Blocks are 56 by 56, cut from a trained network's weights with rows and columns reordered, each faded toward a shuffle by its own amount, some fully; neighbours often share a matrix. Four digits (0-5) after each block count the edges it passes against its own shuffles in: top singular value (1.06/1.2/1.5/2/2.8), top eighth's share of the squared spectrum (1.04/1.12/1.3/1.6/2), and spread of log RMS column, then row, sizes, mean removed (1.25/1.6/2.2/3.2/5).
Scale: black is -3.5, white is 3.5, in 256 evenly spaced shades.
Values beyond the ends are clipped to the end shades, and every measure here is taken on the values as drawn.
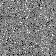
0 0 0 0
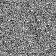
1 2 0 0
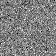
1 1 0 0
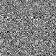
3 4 1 2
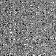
2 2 0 2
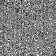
1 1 0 0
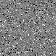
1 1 0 0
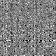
2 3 0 2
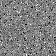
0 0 0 0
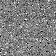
0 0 0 0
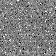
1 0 0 0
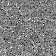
0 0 0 0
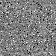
0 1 0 0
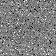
0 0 0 0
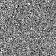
1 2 0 0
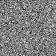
0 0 0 0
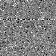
2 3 0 1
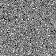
1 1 0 0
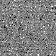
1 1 0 0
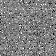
0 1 1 0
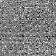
2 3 2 1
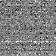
3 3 2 2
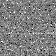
1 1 0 0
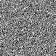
2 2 0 0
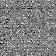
2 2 2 1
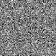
2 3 2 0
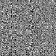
3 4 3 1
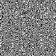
3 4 2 1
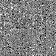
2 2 0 1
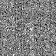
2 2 0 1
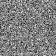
1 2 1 0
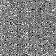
2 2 0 2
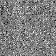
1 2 0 2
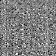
2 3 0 3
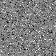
0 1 0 0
